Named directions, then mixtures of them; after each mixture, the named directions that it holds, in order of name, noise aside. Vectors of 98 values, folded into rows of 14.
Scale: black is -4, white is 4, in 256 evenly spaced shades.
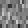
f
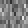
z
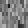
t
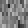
t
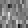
f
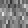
f, z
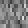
t, z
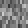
f, z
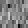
f, t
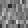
f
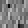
f, t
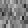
f, z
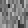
t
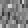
f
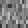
f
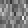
z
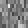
t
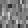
f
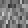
f, z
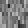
t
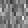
z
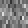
f, z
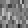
f
